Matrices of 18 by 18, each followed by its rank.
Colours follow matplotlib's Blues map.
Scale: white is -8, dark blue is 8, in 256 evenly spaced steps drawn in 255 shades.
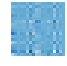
two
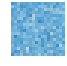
full rank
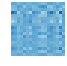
two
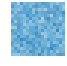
full rank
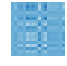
one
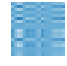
one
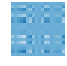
one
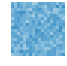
full rank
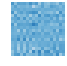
three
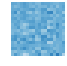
three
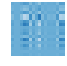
one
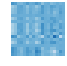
two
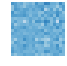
three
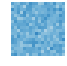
full rank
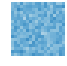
full rank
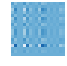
one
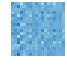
three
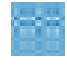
one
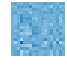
three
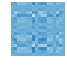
two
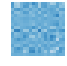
three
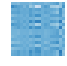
two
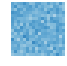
full rank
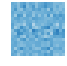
three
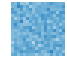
full rank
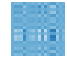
one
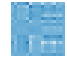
two
